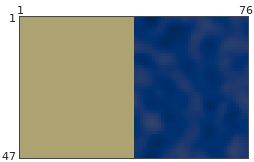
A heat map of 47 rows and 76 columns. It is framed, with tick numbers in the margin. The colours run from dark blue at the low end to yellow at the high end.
It is made of 1 by 2 panels. Panel 1,1: high, flat. Panel 1,2: very low, blotchy, faint in contrast.
